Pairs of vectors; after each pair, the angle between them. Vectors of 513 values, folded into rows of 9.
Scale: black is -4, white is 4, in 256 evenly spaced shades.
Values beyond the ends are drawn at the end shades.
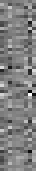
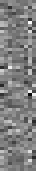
nearly opposite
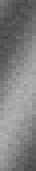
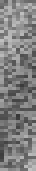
partly opposed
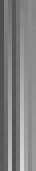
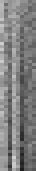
nearly opposite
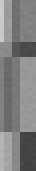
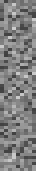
orthogonal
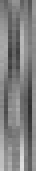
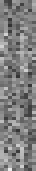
partly aligned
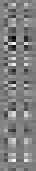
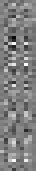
nearly parallel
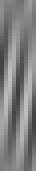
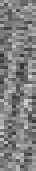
partly aligned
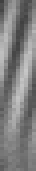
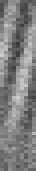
nearly parallel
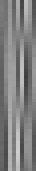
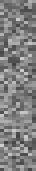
orthogonal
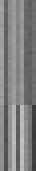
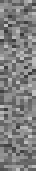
orthogonal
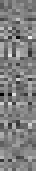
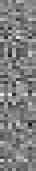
nearly opposite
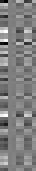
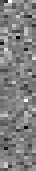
partly aligned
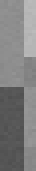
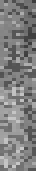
partly opposed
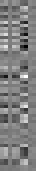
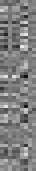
nearly opposite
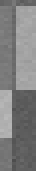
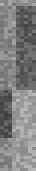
nearly opposite
